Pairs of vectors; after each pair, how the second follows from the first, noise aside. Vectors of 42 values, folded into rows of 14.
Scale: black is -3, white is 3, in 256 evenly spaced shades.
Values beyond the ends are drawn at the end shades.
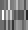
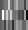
copied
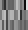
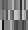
reversed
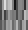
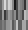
copied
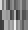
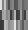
copied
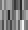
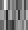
reversed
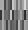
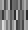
reversed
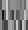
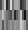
reversed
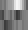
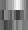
copied
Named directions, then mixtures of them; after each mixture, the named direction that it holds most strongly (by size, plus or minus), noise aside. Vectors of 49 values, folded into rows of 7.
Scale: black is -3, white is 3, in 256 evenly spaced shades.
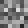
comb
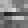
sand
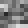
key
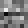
sand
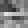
sand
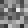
comb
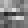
sand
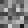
comb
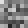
comb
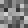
comb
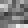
key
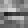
sand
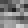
sand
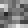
key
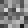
comb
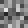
comb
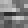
sand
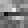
sand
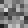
comb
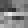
sand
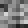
key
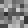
comb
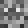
comb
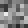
key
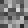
comb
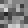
key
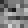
sand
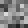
key
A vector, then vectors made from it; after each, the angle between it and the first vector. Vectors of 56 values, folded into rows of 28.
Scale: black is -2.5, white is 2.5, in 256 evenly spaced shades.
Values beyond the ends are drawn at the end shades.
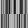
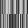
nearly opposite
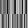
partly aligned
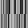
nearly parallel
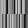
partly aligned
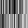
partly aligned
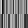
orthogonal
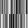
partly opposed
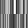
nearly opposite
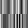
partly aligned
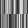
nearly opposite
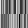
nearly parallel
